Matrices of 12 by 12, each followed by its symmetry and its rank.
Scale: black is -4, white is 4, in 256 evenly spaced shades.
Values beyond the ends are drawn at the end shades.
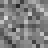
antisymmetric, full rank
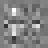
neither, rank two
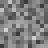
neither, full rank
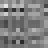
neither, rank two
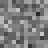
neither, full rank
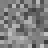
antisymmetric, full rank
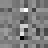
neither, rank two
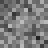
symmetric, full rank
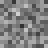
neither, full rank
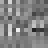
neither, rank two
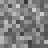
neither, full rank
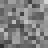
antisymmetric, full rank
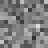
neither, full rank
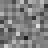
antisymmetric, full rank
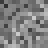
symmetric, full rank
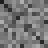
symmetric, full rank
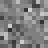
antisymmetric, full rank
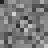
symmetric, full rank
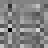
neither, rank two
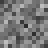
symmetric, full rank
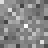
symmetric, full rank
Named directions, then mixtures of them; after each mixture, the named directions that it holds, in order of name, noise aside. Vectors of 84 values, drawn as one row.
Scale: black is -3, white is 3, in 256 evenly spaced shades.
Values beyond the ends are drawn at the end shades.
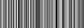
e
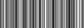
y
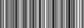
y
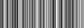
e, y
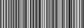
e, y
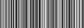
e, y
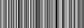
e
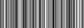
y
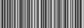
e, y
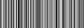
e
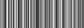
e, y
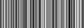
e, y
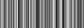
e, y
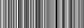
e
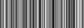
y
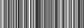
e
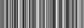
e, y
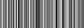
e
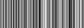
e, y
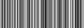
e, y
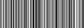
e, y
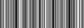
y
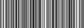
e, y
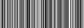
e, y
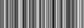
e, y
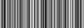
e, y
